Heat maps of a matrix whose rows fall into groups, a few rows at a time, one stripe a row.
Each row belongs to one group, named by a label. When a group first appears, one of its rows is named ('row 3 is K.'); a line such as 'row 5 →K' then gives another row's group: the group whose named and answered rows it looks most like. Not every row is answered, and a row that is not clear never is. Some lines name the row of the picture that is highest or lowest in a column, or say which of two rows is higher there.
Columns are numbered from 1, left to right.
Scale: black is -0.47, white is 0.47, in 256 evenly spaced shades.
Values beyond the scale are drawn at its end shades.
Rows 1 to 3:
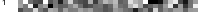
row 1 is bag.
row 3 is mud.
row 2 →bag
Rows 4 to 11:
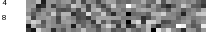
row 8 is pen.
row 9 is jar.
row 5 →bag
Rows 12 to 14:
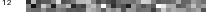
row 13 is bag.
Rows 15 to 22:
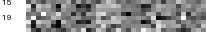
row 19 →bag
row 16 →pen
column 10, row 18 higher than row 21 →No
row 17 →pen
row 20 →pen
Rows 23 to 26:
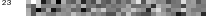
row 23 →jar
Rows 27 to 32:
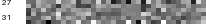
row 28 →pen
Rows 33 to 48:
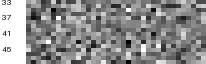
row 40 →mud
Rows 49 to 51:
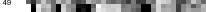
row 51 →pen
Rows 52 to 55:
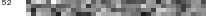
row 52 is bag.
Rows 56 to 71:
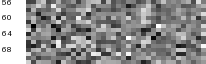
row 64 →mud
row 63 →pen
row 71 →pen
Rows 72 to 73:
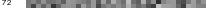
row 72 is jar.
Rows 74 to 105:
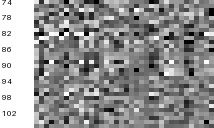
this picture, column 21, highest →76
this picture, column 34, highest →77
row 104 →jar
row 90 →pen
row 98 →pen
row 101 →bag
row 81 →pen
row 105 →bag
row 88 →pen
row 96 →mud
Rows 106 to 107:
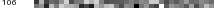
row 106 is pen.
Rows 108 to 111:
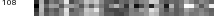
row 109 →mud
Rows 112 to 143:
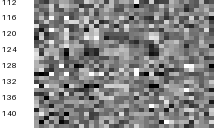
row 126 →jar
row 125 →pen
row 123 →bag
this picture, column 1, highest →133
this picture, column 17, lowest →118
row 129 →bag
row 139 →mud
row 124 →pen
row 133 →pen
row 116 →bag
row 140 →jar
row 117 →mud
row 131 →bag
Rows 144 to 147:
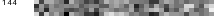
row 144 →pen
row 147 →pen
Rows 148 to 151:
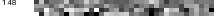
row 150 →mud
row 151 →pen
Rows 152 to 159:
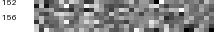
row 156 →bag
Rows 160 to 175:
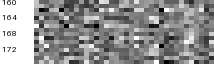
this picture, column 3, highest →171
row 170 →mud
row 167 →bag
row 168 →mud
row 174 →mud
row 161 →jar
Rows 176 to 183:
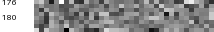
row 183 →pen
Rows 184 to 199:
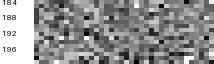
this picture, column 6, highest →193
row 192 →pen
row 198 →mud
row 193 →jar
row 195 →bag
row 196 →mud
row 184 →jar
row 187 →mud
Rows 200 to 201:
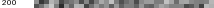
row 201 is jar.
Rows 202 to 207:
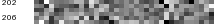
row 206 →mud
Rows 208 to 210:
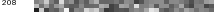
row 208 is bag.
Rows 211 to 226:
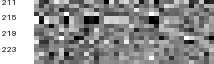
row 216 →pen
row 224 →jar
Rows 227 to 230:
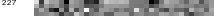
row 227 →pen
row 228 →pen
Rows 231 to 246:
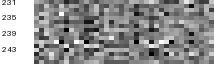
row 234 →bag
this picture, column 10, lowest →240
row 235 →pen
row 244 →mud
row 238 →pen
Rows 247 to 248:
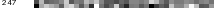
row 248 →mud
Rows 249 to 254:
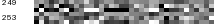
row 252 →pen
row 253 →mud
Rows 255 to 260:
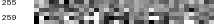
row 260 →mud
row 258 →mud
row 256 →jar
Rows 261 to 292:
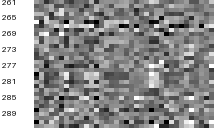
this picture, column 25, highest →292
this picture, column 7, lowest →266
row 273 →mud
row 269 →bag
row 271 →pen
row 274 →mud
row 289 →bag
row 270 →pen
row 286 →mud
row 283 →pen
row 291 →mud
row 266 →pen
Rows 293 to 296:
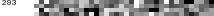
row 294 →bag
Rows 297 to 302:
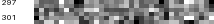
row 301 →mud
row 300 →mud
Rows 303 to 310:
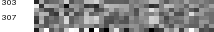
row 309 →jar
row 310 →mud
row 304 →pen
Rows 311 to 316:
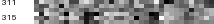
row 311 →bag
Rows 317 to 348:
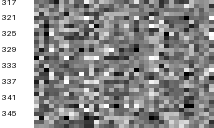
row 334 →mud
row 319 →bag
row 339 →jar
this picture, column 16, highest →329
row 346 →pen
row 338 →mud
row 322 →bag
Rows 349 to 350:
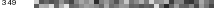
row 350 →bag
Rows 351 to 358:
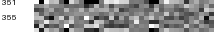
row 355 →jar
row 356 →mud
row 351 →pen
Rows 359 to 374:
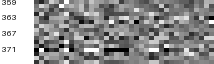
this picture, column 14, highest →370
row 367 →jar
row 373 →pen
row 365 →bag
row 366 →pen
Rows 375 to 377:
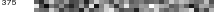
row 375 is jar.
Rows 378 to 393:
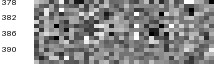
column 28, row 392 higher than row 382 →No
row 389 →mud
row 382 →mud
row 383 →pen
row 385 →pen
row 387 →jar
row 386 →mud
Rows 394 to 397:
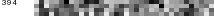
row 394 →pen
